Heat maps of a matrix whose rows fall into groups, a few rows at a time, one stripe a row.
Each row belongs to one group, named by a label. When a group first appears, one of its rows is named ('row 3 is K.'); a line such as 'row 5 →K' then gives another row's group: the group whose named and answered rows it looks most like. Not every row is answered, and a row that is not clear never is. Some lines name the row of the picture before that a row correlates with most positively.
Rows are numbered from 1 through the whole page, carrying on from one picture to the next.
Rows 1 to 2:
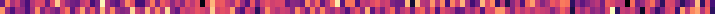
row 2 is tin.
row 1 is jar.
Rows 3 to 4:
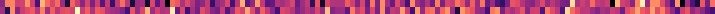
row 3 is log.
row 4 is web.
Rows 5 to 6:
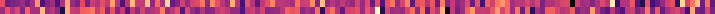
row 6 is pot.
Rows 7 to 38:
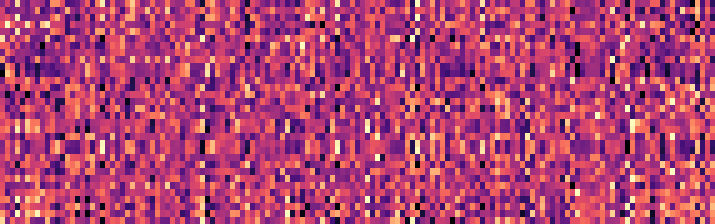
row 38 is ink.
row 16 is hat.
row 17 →hat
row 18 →log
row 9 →jar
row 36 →ink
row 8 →tin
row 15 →tin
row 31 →pot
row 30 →ink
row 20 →tin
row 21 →pot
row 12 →ink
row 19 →ink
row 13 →hat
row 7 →jar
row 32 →web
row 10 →log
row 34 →web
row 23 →pot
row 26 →pot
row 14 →hat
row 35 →web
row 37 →web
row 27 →jar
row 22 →ink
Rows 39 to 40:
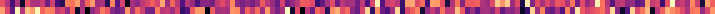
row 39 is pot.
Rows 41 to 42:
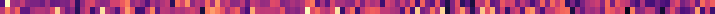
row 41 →hat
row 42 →jar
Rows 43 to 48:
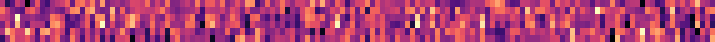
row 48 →log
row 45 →jar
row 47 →log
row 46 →jar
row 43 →tin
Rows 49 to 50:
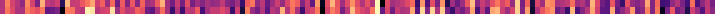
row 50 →pot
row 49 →pot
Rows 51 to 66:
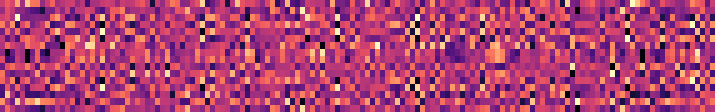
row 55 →jar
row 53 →jar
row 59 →tin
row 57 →pot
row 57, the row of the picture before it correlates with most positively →50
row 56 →ink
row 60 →log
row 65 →web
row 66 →hat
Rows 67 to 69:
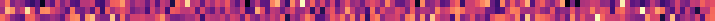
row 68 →log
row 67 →hat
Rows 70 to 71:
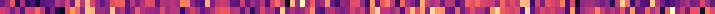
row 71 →pot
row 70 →hat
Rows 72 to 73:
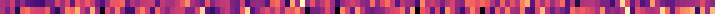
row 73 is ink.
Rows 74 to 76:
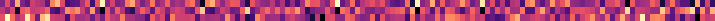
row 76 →log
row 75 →ink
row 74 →jar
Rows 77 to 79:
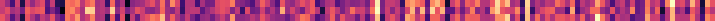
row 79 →pot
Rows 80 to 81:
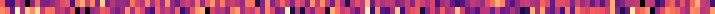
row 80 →tin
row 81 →web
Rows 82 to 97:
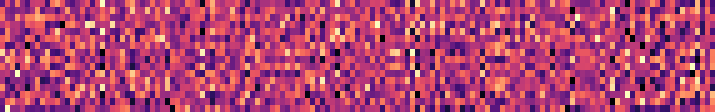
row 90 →log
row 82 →jar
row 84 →web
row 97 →hat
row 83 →tin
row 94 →tin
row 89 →ink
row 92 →jar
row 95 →ink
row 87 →pot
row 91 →ink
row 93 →tin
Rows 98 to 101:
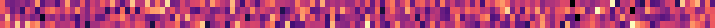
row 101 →web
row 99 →pot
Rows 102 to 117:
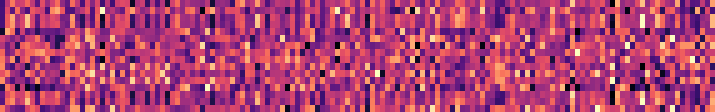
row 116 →log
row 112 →pot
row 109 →web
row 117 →pot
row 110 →ink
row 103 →jar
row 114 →hat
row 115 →log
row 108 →ink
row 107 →pot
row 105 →log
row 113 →tin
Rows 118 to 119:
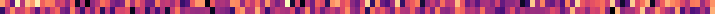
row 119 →log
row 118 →web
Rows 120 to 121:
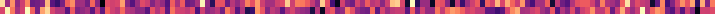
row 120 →ink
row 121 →log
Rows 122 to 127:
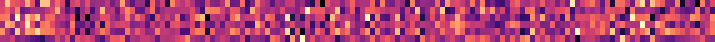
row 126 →web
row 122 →log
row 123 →jar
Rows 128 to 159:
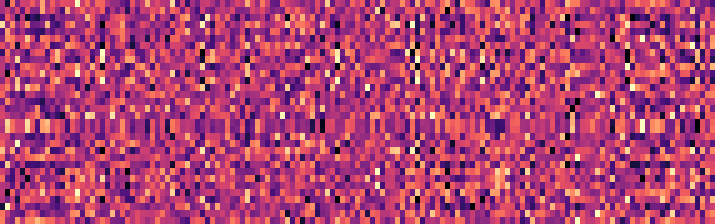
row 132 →hat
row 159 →web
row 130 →hat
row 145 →log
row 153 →tin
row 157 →hat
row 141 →pot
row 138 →web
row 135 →jar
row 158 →pot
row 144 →pot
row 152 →pot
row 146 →log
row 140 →web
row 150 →web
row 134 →ink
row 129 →pot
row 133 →log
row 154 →pot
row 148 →jar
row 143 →tin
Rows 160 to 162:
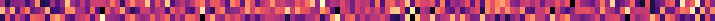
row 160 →tin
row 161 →ink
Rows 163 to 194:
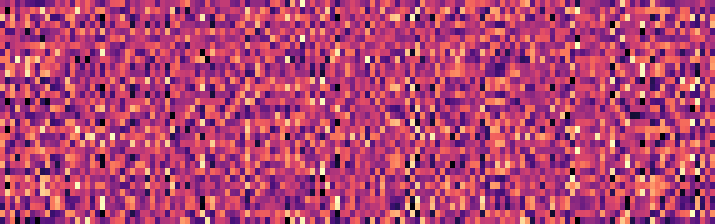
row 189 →web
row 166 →log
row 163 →hat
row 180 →ink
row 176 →log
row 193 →ink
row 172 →log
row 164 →web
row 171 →web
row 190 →log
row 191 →jar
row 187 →tin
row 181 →web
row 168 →hat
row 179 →hat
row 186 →ink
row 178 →jar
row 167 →tin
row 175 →ink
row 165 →ink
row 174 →tin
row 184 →web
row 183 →tin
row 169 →web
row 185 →ink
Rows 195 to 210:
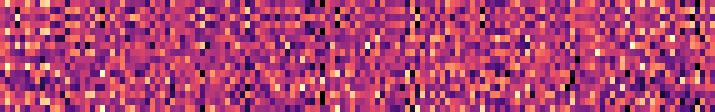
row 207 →hat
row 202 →pot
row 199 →log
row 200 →pot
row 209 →log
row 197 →jar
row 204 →log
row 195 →log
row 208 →pot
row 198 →ink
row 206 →tin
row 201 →web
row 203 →hat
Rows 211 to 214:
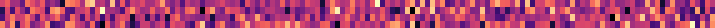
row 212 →jar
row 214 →ink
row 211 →pot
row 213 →log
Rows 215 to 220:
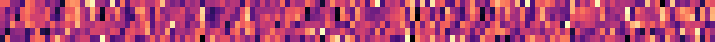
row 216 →ink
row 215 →pot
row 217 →ink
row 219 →tin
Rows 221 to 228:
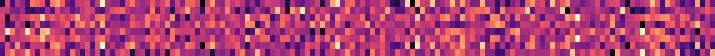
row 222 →hat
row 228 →log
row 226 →web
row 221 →jar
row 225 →log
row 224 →tin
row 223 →web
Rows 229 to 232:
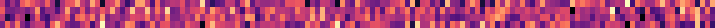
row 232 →jar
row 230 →tin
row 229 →ink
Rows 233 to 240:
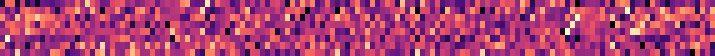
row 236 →log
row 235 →web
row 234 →ink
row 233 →hat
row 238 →hat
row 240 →jar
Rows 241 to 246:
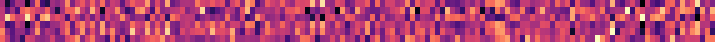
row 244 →tin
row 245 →tin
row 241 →tin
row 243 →log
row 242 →ink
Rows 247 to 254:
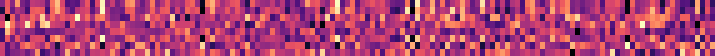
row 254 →tin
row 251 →hat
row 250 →log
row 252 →jar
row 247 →jar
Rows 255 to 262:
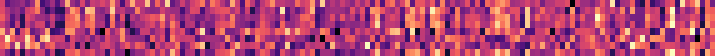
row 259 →ink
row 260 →log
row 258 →pot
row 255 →tin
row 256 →pot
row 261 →web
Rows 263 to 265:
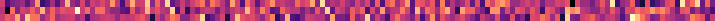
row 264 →web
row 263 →tin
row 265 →web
